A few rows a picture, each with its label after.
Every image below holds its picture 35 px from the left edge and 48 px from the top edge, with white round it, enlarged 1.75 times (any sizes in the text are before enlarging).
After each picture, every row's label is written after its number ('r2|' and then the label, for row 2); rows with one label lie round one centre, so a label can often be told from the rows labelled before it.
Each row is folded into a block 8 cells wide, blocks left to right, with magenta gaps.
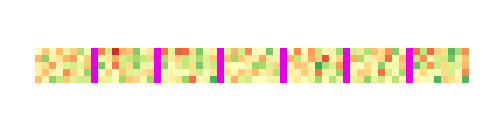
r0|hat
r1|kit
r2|kit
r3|hat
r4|hat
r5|hat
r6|kit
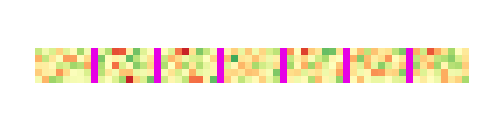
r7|hat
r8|kit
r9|kit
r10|hat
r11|kit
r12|hat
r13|kit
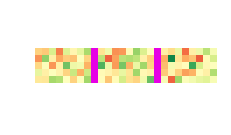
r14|hat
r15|kit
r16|hat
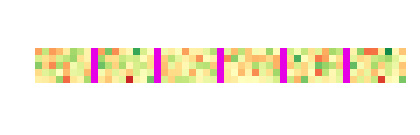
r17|kit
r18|kit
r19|hat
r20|hat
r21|hat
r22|kit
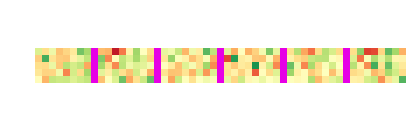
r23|hat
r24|kit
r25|hat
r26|hat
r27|kit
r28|kit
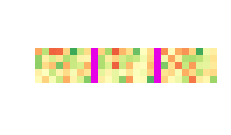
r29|kit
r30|kit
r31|kit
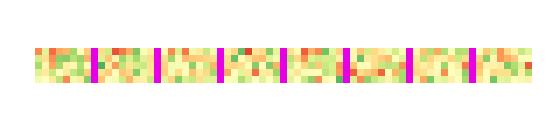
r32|kit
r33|kit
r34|hat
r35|hat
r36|kit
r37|hat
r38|hat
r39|hat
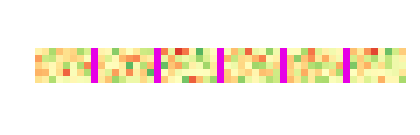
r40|hat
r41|hat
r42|kit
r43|hat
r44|hat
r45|kit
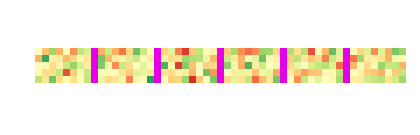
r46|hat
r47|kit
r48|kit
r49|kit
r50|hat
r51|hat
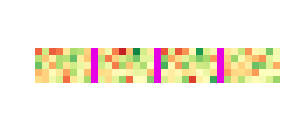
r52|kit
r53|kit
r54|kit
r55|hat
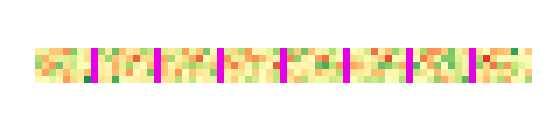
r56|kit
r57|hat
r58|hat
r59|hat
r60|hat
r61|hat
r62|kit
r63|kit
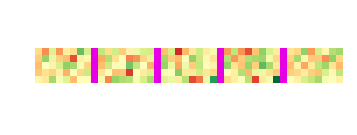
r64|hat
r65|hat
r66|kit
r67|kit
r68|hat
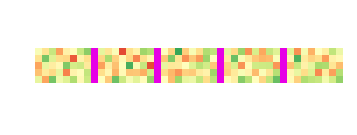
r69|hat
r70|hat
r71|hat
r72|hat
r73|hat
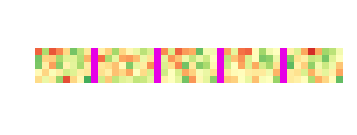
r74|kit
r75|hat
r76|kit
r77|kit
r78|kit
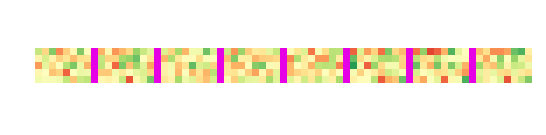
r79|hat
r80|kit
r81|hat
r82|hat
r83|hat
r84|kit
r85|kit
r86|kit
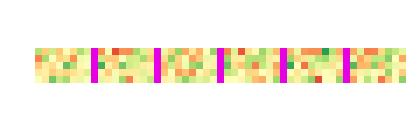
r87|hat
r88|kit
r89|hat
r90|kit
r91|kit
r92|kit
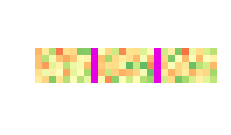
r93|hat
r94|hat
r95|hat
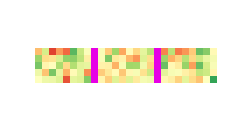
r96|kit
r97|hat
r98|kit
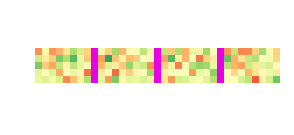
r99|kit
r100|hat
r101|hat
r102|kit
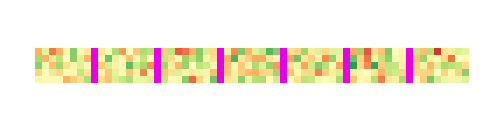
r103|kit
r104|hat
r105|kit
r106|hat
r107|hat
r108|kit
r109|hat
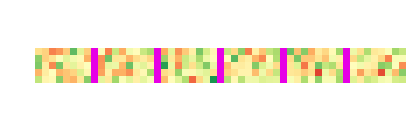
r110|kit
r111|hat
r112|kit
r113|hat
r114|hat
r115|hat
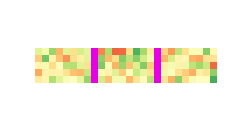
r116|hat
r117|kit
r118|hat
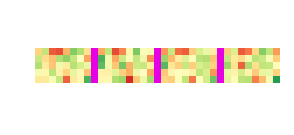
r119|kit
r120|kit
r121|kit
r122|kit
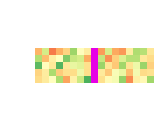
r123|kit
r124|kit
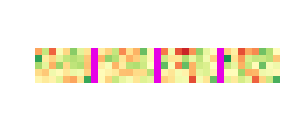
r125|kit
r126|hat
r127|kit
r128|kit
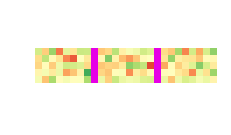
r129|hat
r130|hat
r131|hat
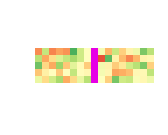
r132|kit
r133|hat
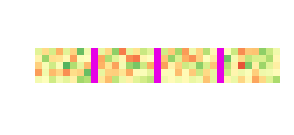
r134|hat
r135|hat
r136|hat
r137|kit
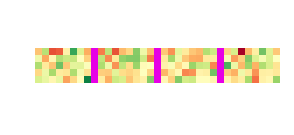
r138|kit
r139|kit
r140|hat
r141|kit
